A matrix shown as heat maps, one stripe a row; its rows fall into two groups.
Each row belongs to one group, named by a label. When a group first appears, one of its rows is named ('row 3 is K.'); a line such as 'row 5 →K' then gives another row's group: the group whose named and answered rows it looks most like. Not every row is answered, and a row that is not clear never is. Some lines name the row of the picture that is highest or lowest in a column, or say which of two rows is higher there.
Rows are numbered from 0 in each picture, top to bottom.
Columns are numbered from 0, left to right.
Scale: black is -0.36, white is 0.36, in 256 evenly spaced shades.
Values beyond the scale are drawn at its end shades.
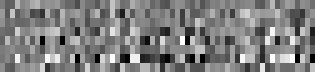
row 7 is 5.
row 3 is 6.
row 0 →6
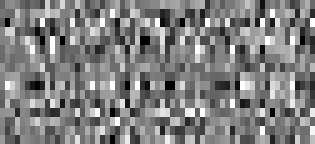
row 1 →6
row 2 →5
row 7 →5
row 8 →6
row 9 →6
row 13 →6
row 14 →5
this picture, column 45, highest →2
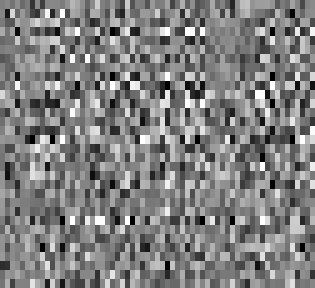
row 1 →5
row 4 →6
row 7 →6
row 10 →5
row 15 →5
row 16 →6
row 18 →5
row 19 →6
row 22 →5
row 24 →5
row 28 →5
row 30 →6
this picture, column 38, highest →3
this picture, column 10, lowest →15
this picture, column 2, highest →1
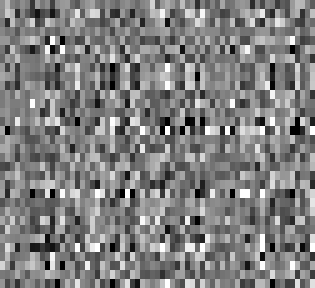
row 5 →5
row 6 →6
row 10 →6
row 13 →6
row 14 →5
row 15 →6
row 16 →5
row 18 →5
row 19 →6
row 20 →6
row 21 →5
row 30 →6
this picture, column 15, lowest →13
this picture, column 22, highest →13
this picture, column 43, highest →14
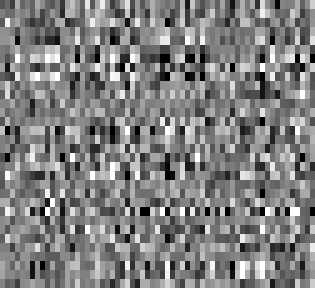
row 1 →5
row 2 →6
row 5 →6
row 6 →6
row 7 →5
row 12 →5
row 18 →6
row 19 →6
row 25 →5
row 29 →5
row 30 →5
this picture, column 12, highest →21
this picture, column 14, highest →17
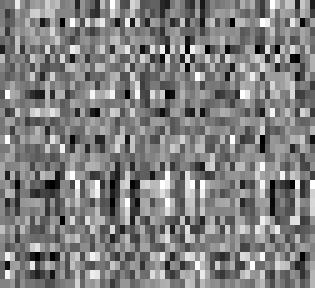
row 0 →6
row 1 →6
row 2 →5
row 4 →6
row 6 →5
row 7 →5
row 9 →6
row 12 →6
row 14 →5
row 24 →5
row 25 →5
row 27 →6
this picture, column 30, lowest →19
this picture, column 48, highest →10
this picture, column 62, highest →20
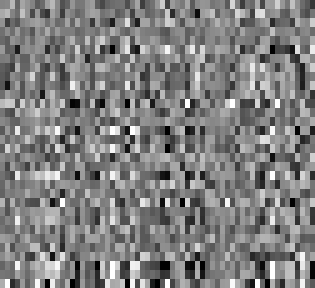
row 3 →6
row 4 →5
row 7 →5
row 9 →5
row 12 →6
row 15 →5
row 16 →6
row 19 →6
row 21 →5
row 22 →5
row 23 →6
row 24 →6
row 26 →5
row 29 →6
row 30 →6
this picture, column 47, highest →1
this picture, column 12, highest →22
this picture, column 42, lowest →20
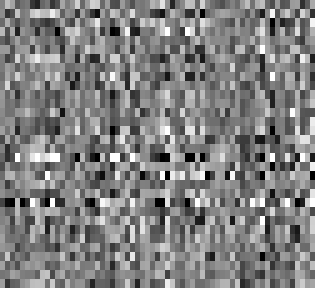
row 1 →6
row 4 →5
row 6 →6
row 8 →6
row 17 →6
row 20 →6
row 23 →6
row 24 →5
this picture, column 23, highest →17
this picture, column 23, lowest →3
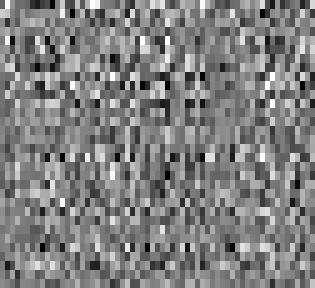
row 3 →6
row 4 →5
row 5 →5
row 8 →6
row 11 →6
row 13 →6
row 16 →5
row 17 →5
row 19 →6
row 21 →6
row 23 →5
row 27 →5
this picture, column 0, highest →1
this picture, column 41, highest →17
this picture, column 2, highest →7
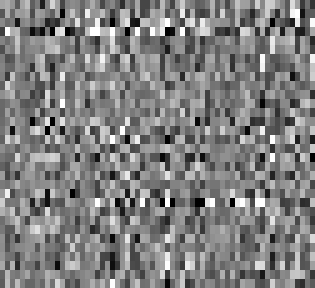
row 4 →6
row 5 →6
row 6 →5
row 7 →5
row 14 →5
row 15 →6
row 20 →6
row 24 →6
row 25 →6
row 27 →5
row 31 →6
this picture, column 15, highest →2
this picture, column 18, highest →3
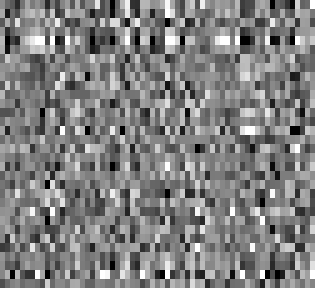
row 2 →6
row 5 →6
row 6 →6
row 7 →5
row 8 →5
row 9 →6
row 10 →5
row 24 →5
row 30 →5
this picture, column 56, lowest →30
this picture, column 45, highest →4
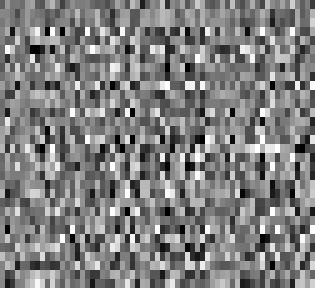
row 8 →6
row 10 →6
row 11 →6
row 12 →5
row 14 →5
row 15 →5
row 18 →6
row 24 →5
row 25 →5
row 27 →6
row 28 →5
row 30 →6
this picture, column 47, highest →21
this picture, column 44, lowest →5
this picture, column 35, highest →26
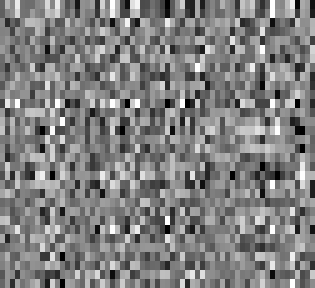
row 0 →6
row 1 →6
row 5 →5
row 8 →6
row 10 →5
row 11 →6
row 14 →5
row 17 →6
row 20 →6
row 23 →5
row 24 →5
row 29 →6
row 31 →5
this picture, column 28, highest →19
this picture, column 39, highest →7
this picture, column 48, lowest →2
